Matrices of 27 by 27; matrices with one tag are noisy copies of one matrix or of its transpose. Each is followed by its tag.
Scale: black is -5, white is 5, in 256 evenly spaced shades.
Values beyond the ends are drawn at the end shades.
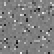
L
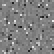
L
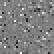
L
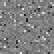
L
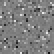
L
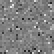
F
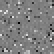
F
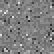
F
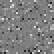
F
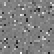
L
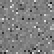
F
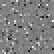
L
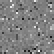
F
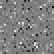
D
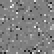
F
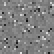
L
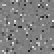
L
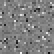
L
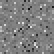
D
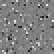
L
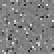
L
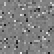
L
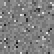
L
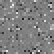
F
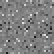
D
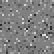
D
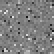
F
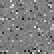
F
